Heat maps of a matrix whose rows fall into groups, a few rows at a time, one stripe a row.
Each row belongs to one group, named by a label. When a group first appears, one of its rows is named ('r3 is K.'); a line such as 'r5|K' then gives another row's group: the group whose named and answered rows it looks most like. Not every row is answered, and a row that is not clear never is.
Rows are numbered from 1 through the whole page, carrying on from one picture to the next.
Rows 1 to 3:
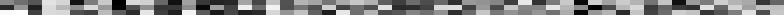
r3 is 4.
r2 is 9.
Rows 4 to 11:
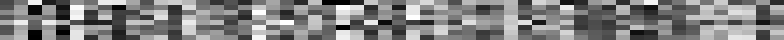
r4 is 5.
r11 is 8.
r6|8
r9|9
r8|4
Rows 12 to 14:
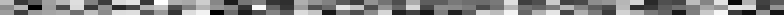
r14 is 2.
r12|2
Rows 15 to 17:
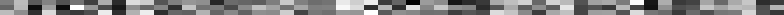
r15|4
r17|4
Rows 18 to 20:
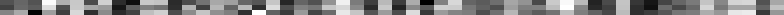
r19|9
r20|8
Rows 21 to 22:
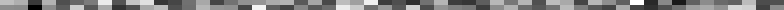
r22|8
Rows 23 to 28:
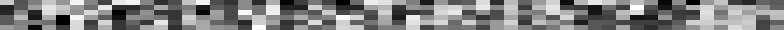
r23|2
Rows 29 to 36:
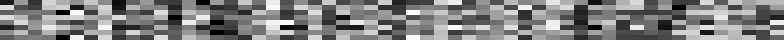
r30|4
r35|4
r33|4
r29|9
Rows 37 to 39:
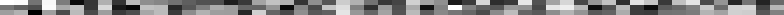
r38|8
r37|4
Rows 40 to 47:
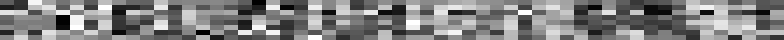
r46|9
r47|2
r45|8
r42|4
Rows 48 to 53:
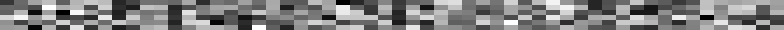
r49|8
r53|8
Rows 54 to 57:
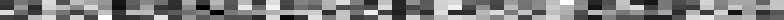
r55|9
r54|9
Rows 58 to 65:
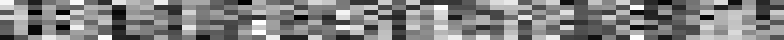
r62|5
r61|4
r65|5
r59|4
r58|2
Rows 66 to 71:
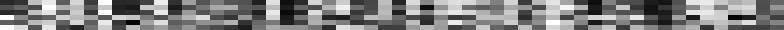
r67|8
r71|4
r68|5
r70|8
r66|5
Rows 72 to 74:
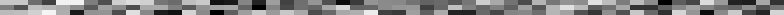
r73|8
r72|2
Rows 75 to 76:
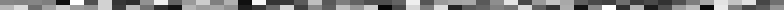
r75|8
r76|4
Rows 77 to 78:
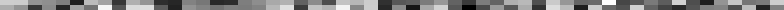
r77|4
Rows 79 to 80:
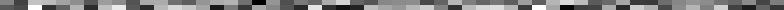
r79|8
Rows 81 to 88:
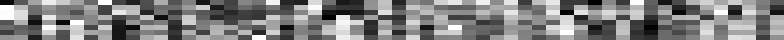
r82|2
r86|8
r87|9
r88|8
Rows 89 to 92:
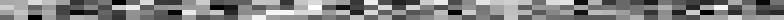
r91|4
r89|4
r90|2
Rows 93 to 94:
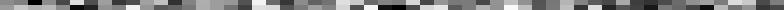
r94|4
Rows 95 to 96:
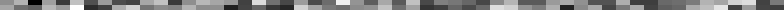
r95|8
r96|2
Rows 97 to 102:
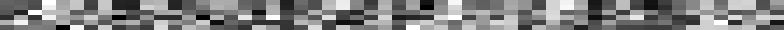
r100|9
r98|8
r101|2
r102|5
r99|5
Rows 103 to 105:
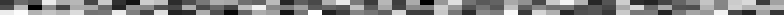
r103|8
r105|2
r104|9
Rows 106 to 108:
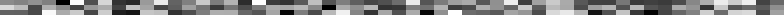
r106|8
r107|4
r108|8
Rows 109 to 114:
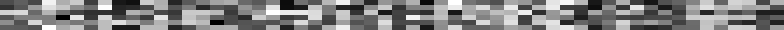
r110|5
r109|8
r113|2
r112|5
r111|4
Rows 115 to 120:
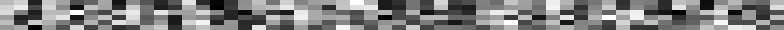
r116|4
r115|4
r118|4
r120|8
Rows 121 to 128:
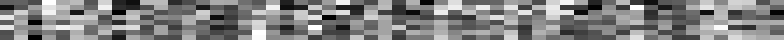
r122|5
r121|8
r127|5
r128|9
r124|2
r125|9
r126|2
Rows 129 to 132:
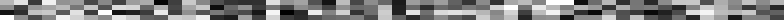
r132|2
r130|2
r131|5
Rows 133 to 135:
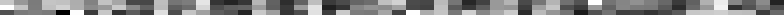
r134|2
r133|2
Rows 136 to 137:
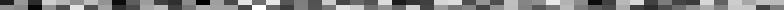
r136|9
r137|8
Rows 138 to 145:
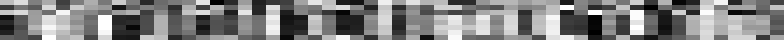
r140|2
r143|5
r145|8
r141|5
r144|5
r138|2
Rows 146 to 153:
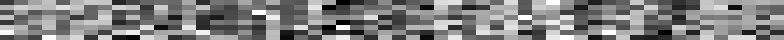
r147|2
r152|2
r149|4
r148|5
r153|8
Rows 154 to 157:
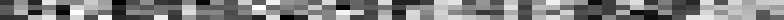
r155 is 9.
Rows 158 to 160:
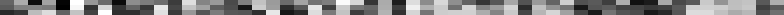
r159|5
